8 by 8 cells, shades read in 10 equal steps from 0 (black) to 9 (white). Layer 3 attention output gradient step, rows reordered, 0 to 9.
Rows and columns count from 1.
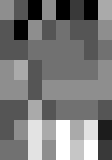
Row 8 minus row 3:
1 1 4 1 5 3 6 -2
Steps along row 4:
up down up same same same up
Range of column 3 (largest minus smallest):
8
